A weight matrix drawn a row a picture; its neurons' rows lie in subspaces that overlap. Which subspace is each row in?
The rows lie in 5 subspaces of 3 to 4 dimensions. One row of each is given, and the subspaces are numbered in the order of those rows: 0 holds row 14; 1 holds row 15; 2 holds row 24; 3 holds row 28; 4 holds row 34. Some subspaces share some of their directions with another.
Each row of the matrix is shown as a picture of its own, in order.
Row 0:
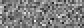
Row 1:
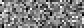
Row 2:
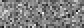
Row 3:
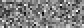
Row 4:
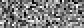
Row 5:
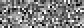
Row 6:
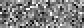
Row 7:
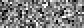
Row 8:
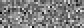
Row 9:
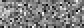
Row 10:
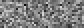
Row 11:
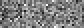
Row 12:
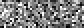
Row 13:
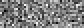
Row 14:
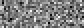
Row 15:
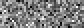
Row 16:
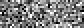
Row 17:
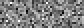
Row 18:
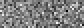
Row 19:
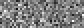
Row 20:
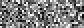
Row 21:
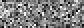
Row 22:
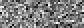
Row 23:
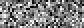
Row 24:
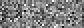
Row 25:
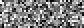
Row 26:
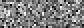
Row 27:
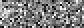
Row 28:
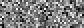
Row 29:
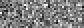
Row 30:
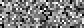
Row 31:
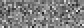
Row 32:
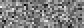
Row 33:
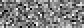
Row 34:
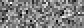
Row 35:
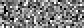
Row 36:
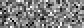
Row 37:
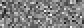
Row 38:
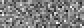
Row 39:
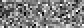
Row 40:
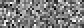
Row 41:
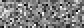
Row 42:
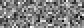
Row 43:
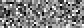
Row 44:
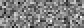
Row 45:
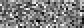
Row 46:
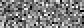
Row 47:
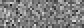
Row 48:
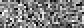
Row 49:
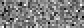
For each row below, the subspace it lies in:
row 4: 1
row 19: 3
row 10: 4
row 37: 3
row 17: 4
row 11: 2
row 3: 4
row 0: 0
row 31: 0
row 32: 4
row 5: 2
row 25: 3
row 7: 4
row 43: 4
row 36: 1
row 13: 1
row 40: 4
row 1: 3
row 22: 0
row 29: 4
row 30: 3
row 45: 1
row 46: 1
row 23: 1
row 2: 4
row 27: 2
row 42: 3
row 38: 0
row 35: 0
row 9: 2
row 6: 1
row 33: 2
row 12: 0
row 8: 2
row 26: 4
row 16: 0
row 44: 3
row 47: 4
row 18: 0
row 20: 3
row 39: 0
